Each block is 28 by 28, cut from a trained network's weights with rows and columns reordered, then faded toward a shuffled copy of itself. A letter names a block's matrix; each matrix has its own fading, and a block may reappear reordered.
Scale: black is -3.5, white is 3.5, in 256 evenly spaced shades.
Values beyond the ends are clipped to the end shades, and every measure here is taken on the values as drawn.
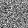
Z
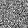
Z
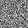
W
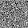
Z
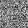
W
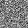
Z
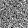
Z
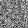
Z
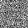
Z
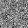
W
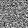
Z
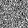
W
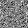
Z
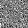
W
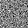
Z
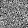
Z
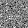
Z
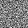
Z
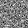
Z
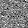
Z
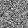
Z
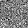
Z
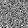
Z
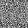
W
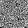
Z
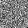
W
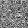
W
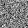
W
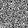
Z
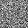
W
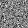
Z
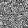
W
